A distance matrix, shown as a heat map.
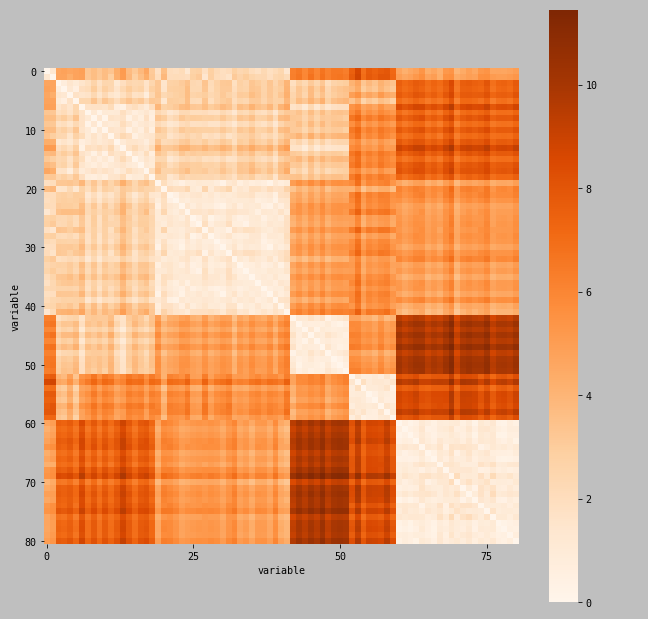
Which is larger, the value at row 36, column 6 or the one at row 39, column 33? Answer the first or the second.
the first
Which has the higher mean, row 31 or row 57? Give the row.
57
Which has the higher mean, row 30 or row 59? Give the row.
59
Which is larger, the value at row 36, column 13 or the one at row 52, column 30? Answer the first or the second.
the second
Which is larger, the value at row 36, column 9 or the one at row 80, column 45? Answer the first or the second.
the second
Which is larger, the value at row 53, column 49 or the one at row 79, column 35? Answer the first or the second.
the first
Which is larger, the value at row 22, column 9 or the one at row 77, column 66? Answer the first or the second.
the first
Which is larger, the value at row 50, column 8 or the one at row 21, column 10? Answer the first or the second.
the first
